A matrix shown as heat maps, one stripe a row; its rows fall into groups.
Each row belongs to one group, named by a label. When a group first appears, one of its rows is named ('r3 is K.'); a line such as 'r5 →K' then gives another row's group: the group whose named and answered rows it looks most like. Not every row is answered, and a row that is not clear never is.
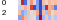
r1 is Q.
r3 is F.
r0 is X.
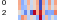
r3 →F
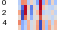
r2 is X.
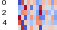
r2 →F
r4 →X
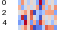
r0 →F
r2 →Q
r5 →Q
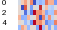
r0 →Q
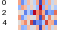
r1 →F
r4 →Q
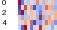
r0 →X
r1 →Q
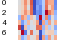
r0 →Q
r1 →Q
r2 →Q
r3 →F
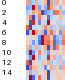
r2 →Q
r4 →X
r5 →X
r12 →X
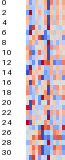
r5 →X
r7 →Q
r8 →F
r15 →Q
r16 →X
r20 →X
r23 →F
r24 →X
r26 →Q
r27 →Q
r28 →F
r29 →Q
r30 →Q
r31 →X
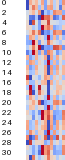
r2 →Q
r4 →X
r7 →F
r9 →Q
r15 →X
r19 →F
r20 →Q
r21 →F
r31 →X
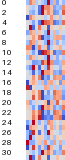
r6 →F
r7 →Q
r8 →F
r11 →F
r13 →X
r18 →Q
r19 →Q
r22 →Q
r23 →Q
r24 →X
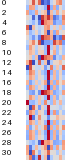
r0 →Q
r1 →F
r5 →X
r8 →Q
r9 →F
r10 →F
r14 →F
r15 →F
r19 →F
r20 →X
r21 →X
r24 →F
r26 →F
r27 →F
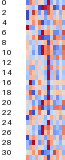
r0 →F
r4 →Q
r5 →X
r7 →Q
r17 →F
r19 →F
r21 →Q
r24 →F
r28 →X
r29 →F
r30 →Q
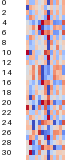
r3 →F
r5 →Q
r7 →F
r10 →X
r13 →Q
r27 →F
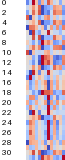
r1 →Q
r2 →Q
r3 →X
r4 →Q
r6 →X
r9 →Q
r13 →Q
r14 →X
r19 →F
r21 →F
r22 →X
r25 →F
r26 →F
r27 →F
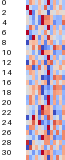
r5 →F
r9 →Q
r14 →F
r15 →Q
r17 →Q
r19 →F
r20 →F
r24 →Q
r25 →F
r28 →X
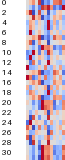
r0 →Q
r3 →Q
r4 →F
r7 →Q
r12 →X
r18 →F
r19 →Q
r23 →X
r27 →X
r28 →X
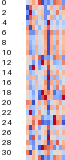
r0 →Q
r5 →X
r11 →Q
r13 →X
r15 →F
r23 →Q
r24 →Q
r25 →X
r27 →X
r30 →X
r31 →Q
